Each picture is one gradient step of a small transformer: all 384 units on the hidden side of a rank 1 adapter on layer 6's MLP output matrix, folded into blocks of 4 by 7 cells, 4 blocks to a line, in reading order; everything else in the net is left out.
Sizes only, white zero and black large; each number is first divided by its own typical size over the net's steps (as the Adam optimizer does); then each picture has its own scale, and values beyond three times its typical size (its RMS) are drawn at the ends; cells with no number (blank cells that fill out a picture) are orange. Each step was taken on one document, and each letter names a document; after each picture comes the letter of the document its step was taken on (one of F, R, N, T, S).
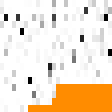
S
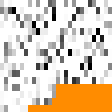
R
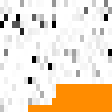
S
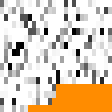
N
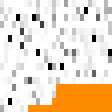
S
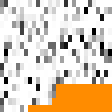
N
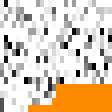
N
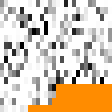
N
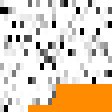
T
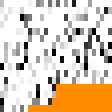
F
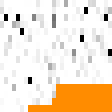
S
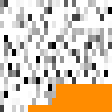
N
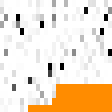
S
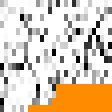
F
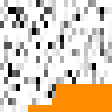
N
